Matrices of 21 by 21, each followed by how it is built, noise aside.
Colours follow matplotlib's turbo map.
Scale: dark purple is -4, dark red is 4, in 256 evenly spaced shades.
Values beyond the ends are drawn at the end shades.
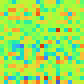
low rank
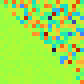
upper triangular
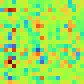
low rank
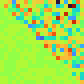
upper triangular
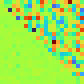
upper triangular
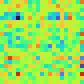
low rank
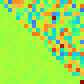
upper triangular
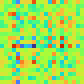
low rank
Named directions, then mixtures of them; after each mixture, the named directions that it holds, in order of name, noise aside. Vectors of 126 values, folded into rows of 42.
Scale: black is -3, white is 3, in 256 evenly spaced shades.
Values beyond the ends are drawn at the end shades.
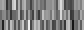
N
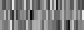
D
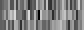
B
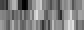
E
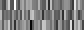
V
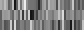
D, E, V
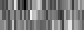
D, E, V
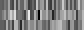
B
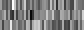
D, N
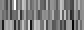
N, V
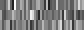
B, D, V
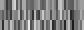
N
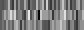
B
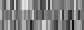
E, V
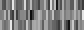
D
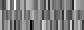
V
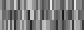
B, V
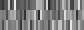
B, E, V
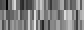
B, E, N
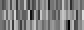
B, D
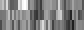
E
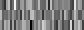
V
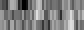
E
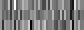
N, V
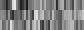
D, E, N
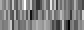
D, E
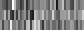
D, E, N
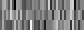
D, N, V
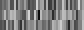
B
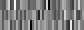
B, V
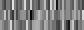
D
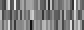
V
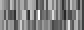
B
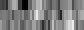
E
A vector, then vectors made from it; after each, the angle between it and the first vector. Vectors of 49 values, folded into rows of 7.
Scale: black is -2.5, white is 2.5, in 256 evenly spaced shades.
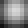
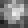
nearly parallel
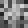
partly aligned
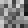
orthogonal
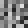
orthogonal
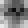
nearly opposite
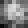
nearly parallel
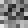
partly opposed
